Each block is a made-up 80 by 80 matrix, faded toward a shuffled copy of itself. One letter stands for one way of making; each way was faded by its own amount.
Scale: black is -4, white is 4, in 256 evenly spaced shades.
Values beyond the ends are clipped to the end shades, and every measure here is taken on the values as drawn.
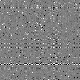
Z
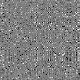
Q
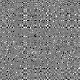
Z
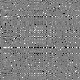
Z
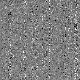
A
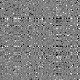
Z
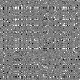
Z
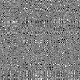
Q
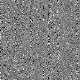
A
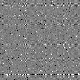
Z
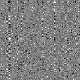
Q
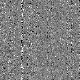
A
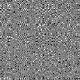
Q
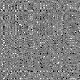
Q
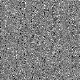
A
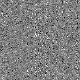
A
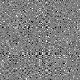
Q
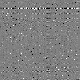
Z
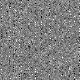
A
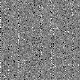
A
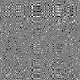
Z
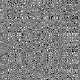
Q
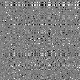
Z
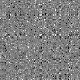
Q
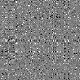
Q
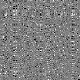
Q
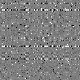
Z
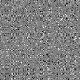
Q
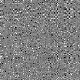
Q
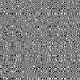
Z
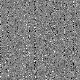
A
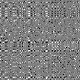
Z
